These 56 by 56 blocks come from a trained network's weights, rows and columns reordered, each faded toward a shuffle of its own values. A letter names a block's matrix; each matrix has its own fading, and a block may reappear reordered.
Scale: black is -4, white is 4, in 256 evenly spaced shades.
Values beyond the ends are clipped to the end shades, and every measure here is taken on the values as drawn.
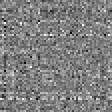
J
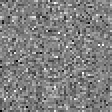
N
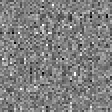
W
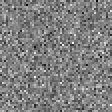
N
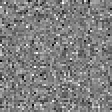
N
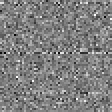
J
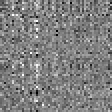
W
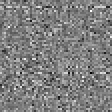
J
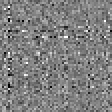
W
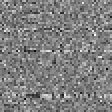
J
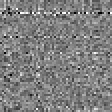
W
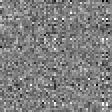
W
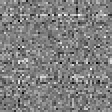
J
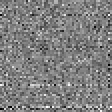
J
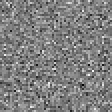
N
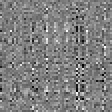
W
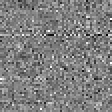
J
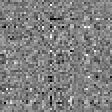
W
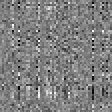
W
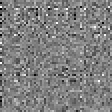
W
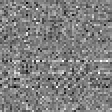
J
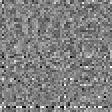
W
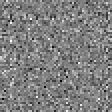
N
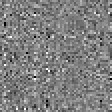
W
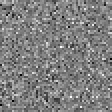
N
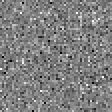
N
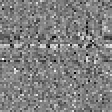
J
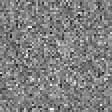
N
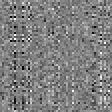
W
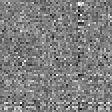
J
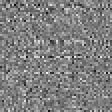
J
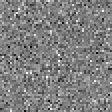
N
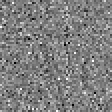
N
